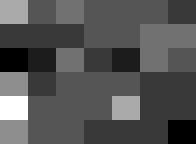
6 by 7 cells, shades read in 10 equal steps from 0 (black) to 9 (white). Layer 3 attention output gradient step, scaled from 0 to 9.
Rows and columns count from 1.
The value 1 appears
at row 3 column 2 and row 3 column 5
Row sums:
24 20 15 20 28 17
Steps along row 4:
down up same same down same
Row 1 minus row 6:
1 0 1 1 1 1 2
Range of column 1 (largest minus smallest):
9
